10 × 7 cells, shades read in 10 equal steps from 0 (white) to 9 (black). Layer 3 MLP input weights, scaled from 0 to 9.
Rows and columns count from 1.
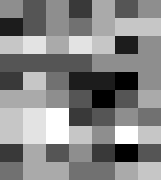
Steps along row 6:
same up up up down down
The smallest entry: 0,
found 3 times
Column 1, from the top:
4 8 2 6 7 3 2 2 7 5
